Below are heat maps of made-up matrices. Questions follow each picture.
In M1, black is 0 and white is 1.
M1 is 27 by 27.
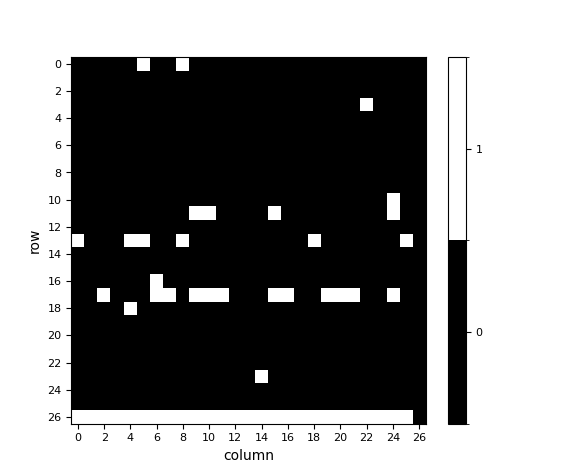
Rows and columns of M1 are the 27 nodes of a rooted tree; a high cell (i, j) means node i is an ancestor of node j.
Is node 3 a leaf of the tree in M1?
no
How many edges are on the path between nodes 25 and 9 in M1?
5
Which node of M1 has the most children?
17
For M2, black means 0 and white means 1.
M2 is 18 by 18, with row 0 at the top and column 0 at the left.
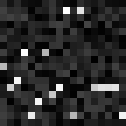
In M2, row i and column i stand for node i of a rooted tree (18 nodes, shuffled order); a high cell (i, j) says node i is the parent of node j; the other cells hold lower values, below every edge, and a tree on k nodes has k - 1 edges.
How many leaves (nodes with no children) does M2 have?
10
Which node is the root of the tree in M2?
12
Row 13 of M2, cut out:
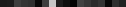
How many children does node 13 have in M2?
1
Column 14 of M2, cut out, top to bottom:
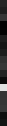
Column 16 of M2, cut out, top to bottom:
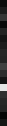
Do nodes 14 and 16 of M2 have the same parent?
yes
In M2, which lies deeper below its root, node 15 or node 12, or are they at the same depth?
node 15
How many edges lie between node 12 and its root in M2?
0
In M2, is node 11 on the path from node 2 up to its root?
yes
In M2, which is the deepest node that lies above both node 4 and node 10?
16
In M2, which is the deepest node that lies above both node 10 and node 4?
16
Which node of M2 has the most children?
12
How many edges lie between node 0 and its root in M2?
3
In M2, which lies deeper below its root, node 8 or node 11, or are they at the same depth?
node 11
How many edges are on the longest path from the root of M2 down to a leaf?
3
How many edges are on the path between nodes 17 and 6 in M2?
5
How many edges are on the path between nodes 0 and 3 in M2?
6
